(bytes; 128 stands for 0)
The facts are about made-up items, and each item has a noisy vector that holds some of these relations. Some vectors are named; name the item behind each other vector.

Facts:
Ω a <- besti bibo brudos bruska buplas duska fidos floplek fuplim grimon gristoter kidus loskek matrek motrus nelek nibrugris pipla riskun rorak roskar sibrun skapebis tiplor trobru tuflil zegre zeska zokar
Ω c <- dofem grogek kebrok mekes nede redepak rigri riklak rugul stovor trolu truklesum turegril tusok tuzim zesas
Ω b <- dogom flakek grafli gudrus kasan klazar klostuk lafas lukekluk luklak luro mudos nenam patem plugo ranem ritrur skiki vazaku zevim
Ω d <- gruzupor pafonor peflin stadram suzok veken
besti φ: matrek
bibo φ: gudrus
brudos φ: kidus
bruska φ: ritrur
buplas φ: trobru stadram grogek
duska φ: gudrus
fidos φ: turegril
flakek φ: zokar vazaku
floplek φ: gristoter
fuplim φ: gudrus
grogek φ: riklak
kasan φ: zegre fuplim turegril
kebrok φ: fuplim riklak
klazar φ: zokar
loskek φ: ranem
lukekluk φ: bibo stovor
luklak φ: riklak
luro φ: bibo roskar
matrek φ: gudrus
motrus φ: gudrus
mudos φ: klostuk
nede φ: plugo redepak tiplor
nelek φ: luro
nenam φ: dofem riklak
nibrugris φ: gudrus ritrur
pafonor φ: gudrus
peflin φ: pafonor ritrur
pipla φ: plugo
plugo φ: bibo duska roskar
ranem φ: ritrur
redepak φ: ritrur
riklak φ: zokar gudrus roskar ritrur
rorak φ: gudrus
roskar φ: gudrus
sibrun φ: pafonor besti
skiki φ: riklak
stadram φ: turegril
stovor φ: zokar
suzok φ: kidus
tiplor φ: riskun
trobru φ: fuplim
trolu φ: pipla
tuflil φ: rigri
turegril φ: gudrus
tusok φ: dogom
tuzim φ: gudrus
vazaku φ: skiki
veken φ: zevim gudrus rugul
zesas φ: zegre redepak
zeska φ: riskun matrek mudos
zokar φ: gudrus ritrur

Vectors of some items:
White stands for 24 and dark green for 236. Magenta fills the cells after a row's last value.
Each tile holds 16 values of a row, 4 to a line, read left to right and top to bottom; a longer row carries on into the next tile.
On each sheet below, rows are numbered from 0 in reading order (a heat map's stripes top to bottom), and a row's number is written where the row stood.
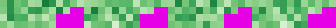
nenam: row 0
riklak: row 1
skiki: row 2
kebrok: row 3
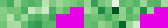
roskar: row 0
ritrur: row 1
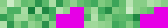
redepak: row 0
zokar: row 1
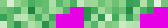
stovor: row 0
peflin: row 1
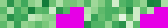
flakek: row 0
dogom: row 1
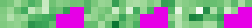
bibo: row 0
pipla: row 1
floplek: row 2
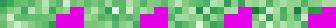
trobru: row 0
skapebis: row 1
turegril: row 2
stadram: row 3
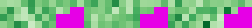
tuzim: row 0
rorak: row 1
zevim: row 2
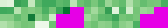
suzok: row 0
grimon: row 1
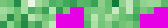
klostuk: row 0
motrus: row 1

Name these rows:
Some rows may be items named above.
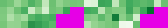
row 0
bibo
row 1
suzok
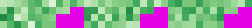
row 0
rugul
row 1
pafonor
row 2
bruska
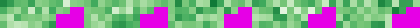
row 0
buplas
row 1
roskar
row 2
luklak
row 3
tuflil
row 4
luro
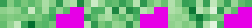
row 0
tiplor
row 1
redepak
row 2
kidus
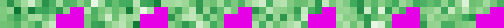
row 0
ranem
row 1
tusok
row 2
tuzim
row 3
gruzupor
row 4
brudos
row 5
matrek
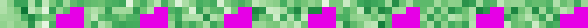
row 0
kidus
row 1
zegre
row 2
trolu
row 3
veken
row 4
zesas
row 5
lukekluk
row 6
riklak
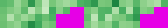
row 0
duska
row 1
nibrugris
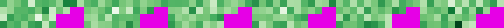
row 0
dogom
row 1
nelek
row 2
besti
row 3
zeska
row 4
plugo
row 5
gudrus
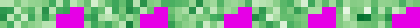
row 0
pafonor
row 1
nede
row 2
sibrun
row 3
rugul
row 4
gristoter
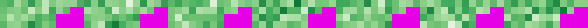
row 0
duska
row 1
riskun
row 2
fuplim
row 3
flakek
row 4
fidos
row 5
kebrok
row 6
kasan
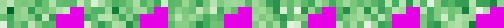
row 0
dofem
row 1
stovor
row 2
duska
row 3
brudos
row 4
grogek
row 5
tusok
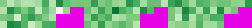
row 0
rigri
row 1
klazar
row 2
loskek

